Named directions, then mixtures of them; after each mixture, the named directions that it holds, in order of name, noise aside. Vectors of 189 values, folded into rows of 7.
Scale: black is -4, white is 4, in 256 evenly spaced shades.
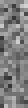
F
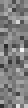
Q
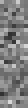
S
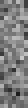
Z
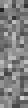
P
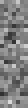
S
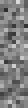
S, Z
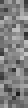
Z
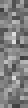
P, S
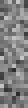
Z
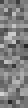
S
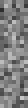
P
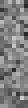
P, Z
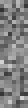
P, S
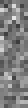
F, P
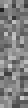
P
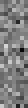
Q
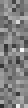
Q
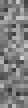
S, Z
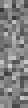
P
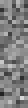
P, S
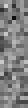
F, P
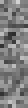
S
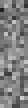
P
